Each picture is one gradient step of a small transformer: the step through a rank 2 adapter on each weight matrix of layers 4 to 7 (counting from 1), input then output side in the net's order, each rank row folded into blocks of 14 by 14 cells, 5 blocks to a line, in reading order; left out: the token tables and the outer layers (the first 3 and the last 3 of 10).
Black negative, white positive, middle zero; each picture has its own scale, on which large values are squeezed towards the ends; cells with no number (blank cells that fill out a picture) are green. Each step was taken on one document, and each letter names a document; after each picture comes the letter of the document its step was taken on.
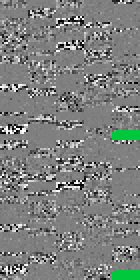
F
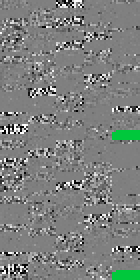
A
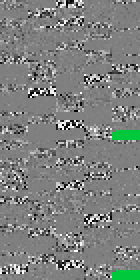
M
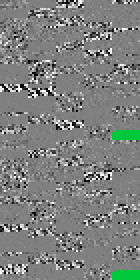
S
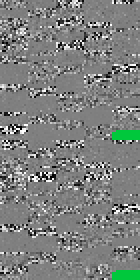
F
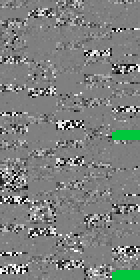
M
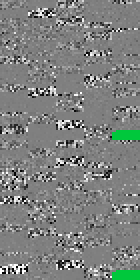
M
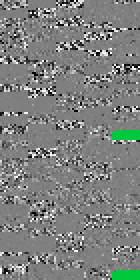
S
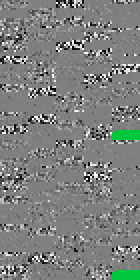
A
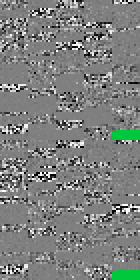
F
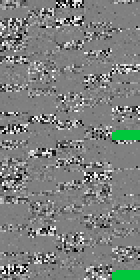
A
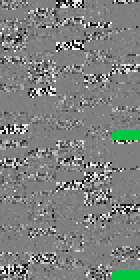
A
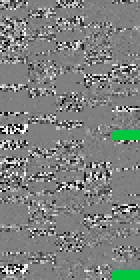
F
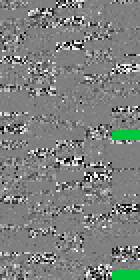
A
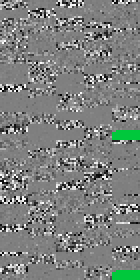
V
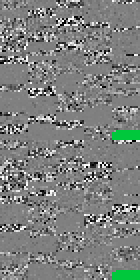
F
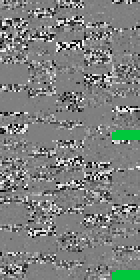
F
